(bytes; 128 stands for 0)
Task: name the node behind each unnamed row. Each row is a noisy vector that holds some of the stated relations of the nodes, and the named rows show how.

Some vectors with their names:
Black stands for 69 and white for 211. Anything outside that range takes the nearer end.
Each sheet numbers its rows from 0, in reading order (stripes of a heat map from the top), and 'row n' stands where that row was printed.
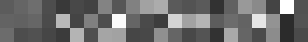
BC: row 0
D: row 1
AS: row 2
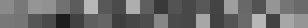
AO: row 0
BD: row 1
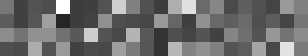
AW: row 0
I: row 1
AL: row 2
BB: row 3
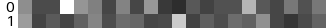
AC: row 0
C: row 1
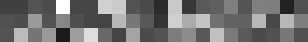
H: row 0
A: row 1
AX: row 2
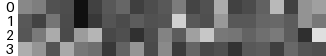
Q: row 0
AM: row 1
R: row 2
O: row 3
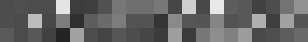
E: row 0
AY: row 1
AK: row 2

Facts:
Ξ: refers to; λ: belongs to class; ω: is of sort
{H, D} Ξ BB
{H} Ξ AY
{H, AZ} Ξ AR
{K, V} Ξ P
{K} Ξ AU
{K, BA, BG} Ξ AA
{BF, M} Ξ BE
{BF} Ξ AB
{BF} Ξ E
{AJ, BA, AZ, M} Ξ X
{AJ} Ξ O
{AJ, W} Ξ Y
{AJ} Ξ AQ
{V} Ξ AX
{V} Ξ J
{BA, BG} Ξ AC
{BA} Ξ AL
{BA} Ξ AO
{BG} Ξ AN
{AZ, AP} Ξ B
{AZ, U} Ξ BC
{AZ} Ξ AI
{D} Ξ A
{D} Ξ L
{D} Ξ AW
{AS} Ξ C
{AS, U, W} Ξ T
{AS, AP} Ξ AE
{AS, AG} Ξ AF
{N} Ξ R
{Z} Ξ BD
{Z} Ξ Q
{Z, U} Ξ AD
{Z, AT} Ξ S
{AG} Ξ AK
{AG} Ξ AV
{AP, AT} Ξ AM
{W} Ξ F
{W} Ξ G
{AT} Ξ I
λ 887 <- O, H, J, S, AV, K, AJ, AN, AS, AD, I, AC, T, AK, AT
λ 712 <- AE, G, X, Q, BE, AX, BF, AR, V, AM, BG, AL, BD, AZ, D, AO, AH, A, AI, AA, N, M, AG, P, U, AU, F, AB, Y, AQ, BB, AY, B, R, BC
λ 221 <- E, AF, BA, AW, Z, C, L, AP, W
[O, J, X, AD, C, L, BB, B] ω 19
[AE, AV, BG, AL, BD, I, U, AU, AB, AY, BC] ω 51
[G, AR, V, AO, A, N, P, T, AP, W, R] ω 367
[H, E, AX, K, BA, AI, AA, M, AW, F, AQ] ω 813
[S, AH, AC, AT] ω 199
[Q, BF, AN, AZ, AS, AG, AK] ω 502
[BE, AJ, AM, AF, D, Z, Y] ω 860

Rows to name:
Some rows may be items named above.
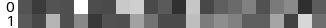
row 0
H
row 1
BB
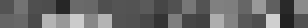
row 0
AH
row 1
K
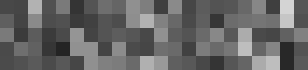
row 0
AR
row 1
AI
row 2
AF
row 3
AG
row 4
AZ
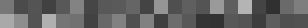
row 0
AF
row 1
O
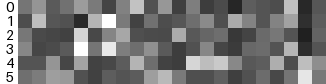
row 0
AJ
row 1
V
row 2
Z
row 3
BA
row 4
A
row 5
X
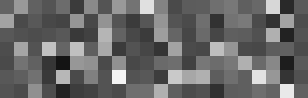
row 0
M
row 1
T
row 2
AT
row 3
J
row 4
AG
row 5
D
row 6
B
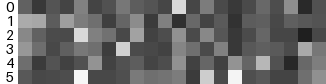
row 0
AP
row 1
O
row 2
W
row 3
AD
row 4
AF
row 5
E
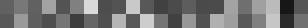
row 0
BG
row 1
BF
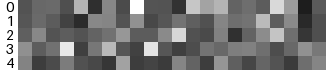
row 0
D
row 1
AG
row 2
U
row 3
AA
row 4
S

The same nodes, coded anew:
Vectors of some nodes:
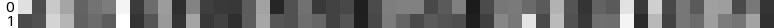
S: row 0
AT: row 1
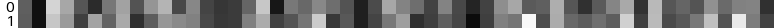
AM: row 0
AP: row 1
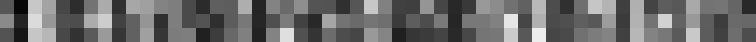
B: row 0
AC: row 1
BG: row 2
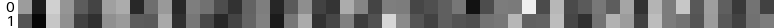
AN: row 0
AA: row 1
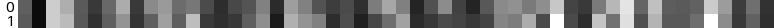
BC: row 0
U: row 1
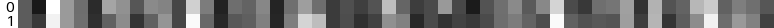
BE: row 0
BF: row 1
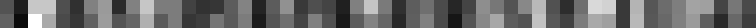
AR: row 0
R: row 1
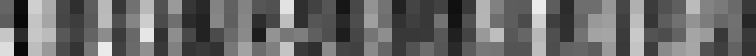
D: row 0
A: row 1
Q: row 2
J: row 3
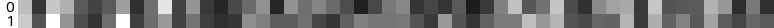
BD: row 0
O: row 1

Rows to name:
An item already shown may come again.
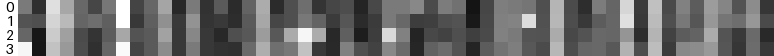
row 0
I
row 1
AT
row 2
V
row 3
J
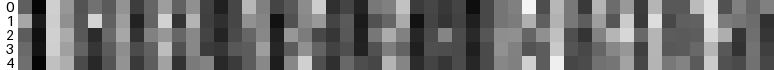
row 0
W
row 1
Z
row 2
BC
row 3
AH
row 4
BG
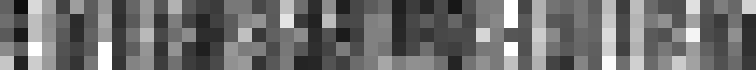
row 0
BA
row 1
K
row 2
AG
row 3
AJ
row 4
T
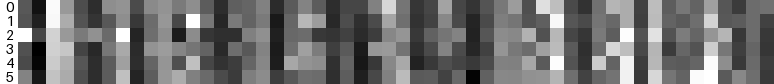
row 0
X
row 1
M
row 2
AD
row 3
AI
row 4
U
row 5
C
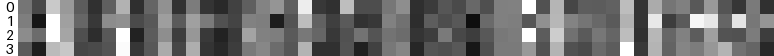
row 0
K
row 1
E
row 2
AJ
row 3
H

